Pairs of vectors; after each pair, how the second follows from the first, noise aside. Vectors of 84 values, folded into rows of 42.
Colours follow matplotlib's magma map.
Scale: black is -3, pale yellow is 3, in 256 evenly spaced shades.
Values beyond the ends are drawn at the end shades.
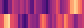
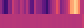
partly zeroed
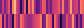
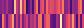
sign-scrambled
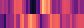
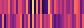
sign-scrambled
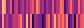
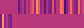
partly zeroed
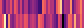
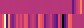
partly zeroed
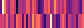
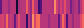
partly zeroed
